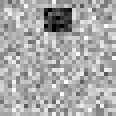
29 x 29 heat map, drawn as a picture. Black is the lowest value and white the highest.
Histogram: skewed, a long tail of low values. Stripes: none. Ninth with the lowest average: top middle. Odd patch: lower, in the top middle.
